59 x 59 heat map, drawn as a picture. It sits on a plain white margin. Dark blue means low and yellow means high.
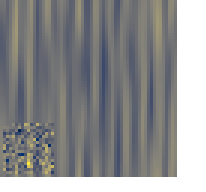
Stripes running up and down repeat 11 times from left to right. In the bottom left lies a patch that is rougher than the rest. The bottom left is the roughest part. The grain runs up and down. There is no overall slope.
